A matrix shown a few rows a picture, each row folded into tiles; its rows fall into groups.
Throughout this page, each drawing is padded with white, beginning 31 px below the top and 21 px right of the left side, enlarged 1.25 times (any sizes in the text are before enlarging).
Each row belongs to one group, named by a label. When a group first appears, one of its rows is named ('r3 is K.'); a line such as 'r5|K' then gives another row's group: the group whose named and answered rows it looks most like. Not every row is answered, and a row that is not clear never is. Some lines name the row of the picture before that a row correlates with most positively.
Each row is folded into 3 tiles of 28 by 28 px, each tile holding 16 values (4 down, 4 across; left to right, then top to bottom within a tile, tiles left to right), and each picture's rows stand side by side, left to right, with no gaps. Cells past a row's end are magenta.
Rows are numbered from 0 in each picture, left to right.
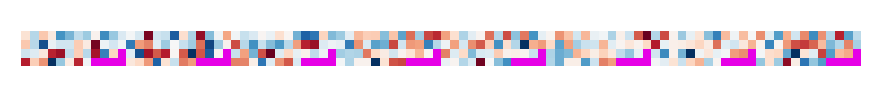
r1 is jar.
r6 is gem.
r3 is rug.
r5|rug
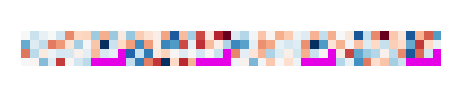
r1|rug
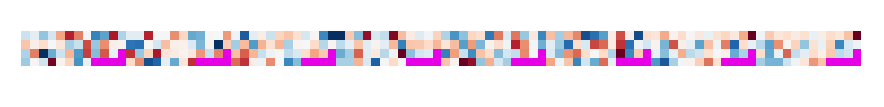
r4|rug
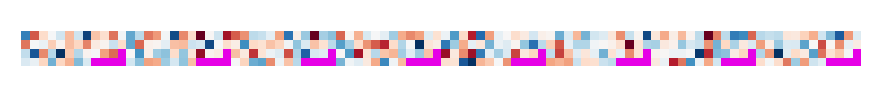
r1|jar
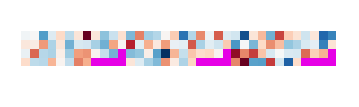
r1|gem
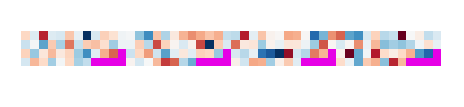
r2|gem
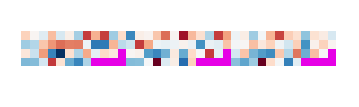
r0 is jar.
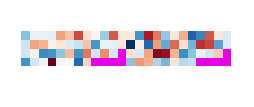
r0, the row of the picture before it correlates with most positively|1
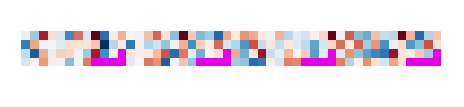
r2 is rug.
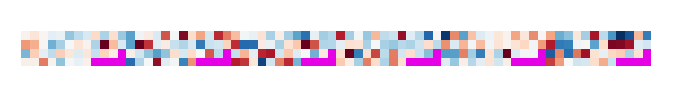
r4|gem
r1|jar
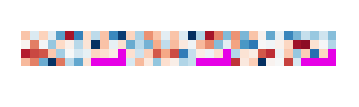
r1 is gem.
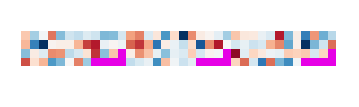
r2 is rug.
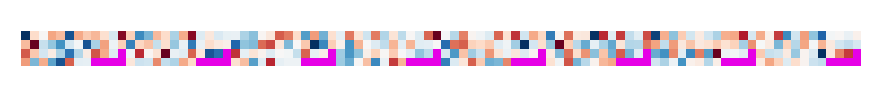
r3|rug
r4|jar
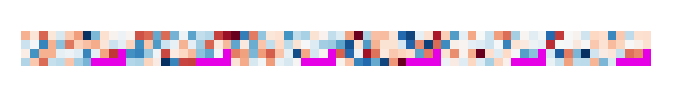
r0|gem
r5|gem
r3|rug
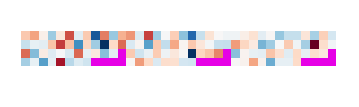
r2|rug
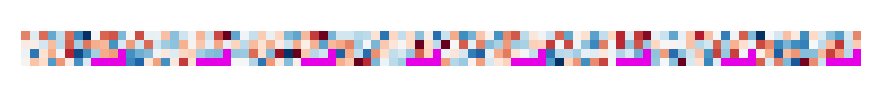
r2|gem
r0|gem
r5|rug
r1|rug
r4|gem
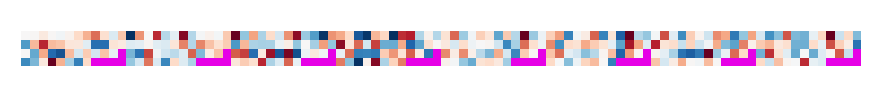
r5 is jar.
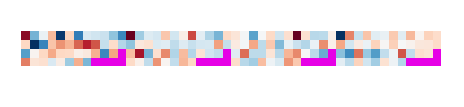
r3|gem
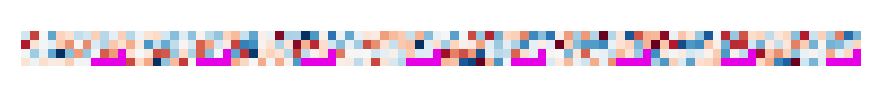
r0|gem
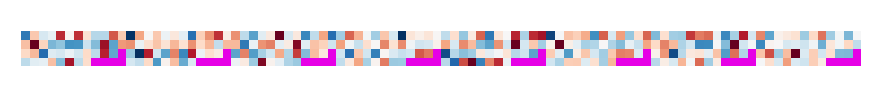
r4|rug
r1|gem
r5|jar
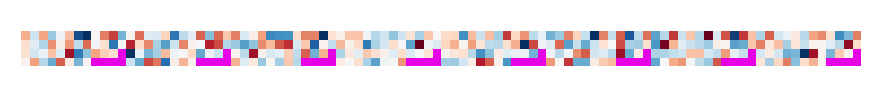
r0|gem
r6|jar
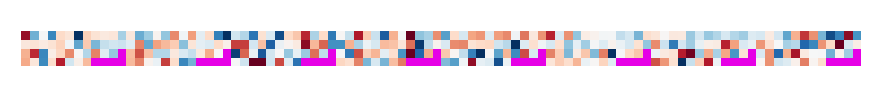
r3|jar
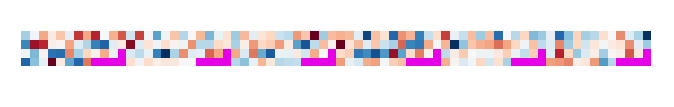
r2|jar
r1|gem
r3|gem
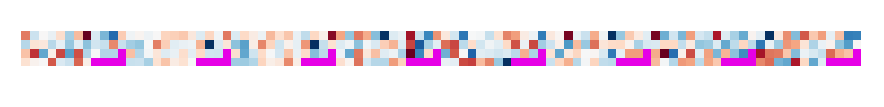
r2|rug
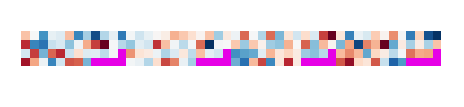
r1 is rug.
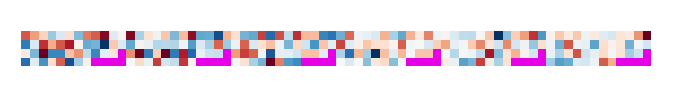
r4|gem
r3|gem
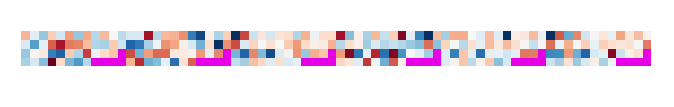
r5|gem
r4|gem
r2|gem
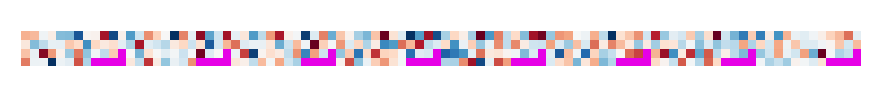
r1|jar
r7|gem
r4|rug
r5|gem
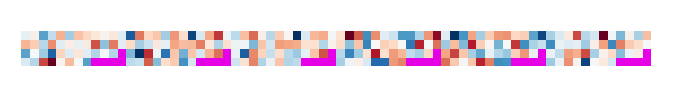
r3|rug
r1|gem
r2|gem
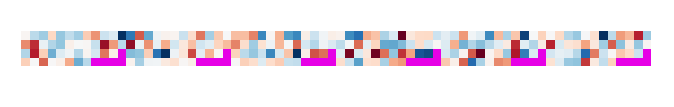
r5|gem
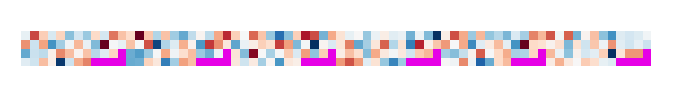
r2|jar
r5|gem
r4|rug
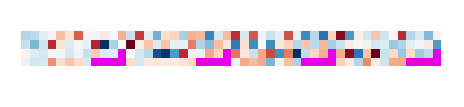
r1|gem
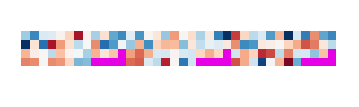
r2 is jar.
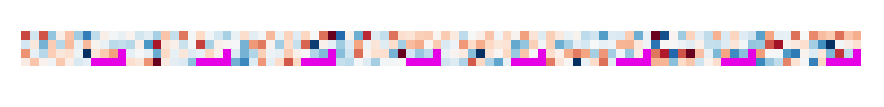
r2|rug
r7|jar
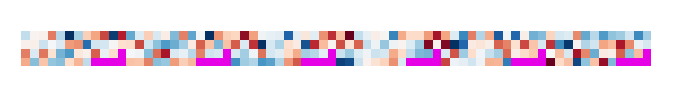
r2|rug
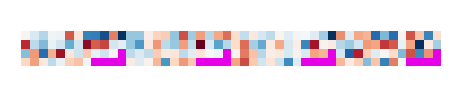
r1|rug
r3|jar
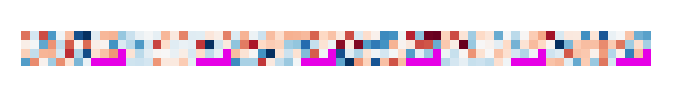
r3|rug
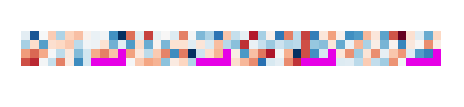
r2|jar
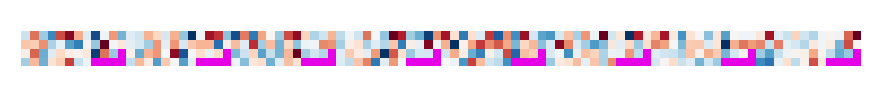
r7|rug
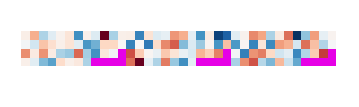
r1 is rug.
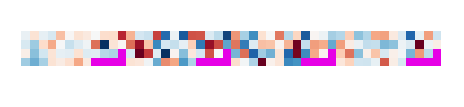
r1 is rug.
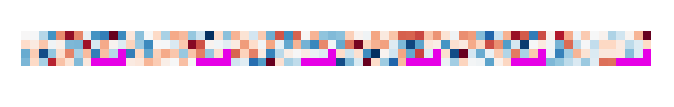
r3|jar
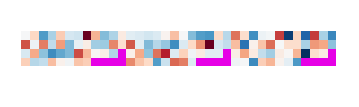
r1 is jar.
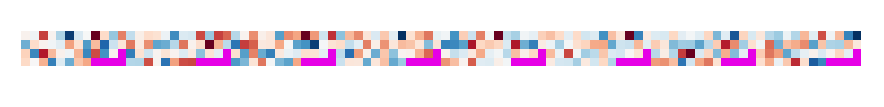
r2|jar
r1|rug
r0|jar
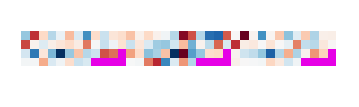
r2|gem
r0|gem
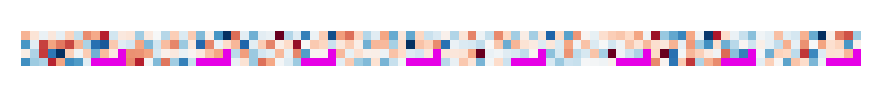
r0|jar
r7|gem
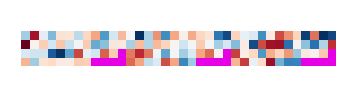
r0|gem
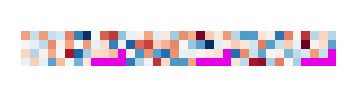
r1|jar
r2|rug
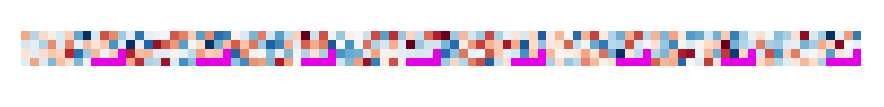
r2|rug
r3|rug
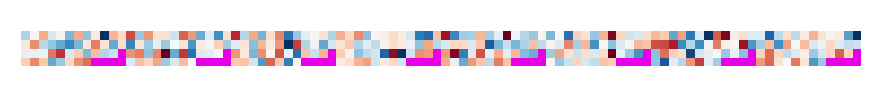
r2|gem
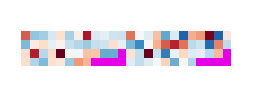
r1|jar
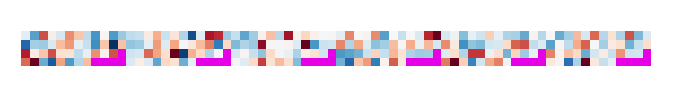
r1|gem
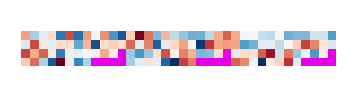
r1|rug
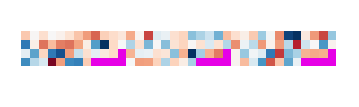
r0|jar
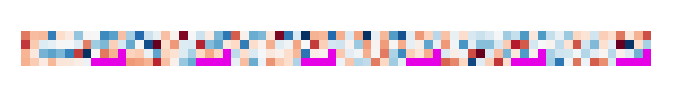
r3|gem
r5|rug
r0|gem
